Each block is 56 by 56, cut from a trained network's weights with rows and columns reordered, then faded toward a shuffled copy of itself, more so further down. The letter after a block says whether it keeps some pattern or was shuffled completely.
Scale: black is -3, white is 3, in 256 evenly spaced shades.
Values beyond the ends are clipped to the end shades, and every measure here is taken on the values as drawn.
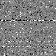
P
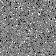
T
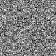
P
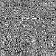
P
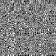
P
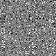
P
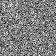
T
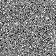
T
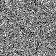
T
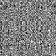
P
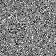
T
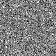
T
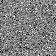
T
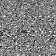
P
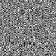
P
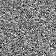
T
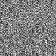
P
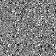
P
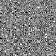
P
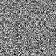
P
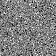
T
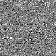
P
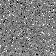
T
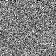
T
